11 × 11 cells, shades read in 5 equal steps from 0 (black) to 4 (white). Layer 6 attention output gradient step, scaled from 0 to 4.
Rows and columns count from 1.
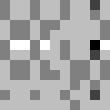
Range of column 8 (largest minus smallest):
1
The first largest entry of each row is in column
2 2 1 1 2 2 1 1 1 2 1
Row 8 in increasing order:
2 2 2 2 2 2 2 3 3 3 3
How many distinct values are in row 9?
2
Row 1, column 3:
3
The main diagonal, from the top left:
2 3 2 3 4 3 3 2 3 1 3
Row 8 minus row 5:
1 -2 -2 1 -2 -1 1 -1 -1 3 -2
